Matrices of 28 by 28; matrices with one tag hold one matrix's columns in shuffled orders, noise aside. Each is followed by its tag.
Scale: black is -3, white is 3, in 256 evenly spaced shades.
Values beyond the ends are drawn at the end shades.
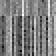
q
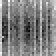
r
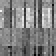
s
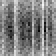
r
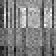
s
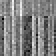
q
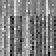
q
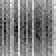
r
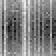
r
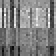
s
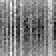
r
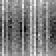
r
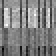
s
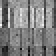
s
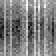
r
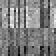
s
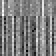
q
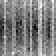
r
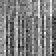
q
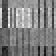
s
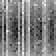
r
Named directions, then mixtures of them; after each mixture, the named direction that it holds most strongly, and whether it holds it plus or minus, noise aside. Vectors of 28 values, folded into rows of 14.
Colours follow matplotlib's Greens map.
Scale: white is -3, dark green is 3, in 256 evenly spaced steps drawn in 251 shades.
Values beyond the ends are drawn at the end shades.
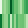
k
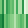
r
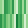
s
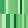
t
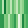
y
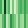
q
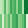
r, minus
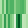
y, minus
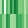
q, minus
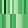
q, plus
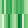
y, minus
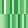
y, minus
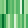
t, minus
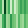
q, plus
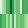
k, plus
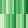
r, minus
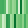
t, plus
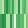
t, minus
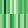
q, plus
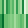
r, plus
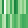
q, minus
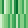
s, minus
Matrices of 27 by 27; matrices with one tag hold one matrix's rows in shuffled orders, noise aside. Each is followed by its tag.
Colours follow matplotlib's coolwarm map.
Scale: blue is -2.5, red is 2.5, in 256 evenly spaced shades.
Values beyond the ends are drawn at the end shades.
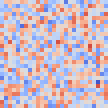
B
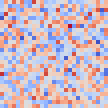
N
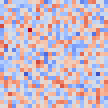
B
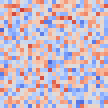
B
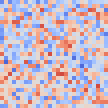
B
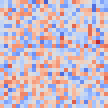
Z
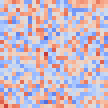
B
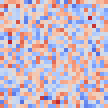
B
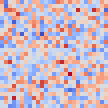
N
